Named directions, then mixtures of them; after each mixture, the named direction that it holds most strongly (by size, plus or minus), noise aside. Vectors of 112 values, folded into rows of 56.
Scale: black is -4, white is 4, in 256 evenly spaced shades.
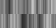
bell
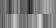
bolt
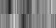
bell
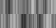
bell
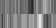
bolt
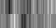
bell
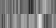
bolt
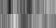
bolt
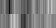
bell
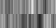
bell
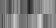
bolt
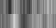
bolt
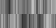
bell
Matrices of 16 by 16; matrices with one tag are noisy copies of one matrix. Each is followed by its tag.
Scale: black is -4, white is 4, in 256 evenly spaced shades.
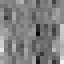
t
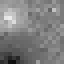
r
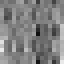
t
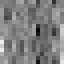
t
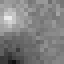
r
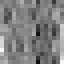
t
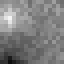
r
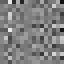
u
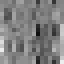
t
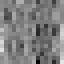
t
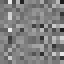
u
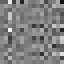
u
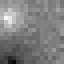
r
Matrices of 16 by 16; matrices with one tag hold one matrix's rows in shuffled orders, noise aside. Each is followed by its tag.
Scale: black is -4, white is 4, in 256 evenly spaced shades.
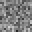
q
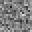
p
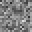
p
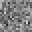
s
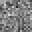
q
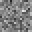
p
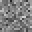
p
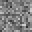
p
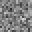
p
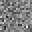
s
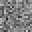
s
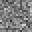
p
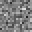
p
